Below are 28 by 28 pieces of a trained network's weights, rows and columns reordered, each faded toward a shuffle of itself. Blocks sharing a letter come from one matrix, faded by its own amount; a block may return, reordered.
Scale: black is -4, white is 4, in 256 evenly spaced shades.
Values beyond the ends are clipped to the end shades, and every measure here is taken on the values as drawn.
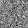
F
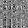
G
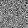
F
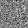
F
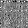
G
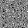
F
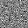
F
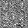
F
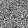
F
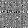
G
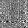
G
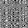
G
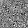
F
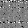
G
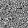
F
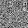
F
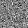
F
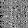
G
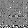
G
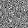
F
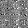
G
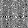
G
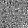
F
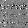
G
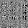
G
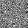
F
